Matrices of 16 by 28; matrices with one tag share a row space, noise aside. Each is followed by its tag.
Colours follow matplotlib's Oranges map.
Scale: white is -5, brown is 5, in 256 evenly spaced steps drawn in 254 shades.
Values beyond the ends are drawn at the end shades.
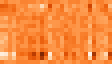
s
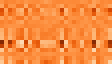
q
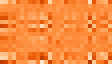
s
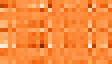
s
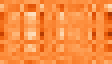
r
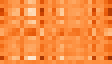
r
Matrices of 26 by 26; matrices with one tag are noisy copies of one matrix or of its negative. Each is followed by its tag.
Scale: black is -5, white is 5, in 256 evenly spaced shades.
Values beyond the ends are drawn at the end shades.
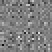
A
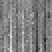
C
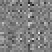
A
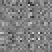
A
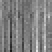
C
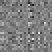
A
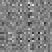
A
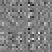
A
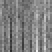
C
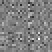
A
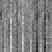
C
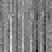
C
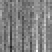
C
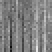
C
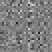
A
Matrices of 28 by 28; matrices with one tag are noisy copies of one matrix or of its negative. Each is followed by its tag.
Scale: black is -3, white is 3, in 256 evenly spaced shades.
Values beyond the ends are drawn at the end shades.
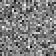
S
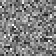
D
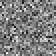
D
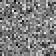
S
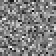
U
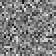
D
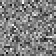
D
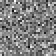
S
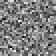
U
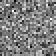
S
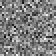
D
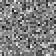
S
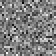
D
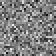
D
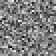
U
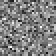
U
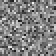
U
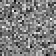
S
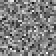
U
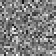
D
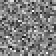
U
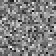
U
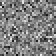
D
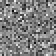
S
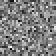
U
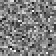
U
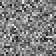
D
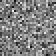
S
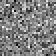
S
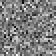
D
